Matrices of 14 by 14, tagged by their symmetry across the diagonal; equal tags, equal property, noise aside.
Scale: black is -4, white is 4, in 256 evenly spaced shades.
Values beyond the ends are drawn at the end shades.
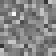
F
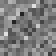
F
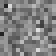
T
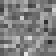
T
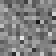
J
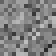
F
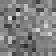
J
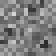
F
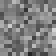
J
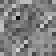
F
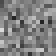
T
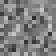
T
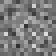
F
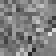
J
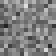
J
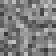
J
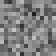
T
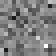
F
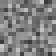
J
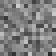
J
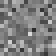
J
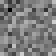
F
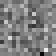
T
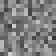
T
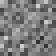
F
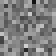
T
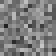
T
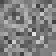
F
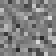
J
